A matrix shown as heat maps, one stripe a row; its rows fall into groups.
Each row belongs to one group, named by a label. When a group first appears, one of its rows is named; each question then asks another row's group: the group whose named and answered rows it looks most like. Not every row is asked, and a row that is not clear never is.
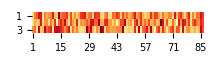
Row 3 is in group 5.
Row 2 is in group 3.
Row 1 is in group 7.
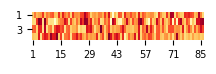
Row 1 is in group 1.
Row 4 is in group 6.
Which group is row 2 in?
7
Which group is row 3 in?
5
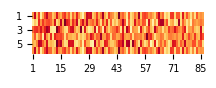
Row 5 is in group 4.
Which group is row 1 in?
5
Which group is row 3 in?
4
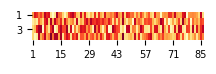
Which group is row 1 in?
4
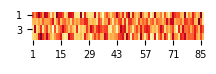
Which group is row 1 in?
4
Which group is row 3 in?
3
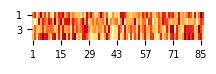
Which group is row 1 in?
5
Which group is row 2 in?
6
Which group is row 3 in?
1
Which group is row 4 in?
1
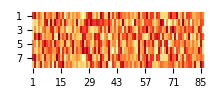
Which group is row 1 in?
5
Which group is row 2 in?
3
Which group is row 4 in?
7
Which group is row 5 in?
1
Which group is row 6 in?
1
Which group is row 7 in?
5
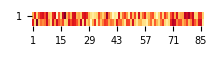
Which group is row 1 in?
1
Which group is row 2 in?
4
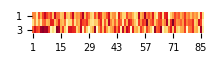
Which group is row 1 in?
1
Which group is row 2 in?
1
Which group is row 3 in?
4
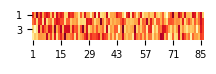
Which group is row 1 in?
4
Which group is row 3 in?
6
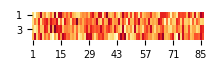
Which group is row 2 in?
6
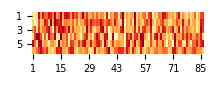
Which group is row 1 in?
6
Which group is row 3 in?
5
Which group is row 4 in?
7
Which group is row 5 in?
7
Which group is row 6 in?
4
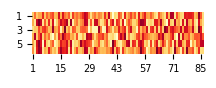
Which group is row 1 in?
1
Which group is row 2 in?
7
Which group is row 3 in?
1
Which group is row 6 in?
7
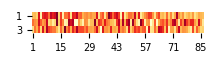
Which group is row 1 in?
6
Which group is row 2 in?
4
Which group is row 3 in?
6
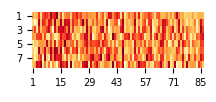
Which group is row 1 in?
6
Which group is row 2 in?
6
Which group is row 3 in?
5
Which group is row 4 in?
7
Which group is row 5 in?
3
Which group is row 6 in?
6
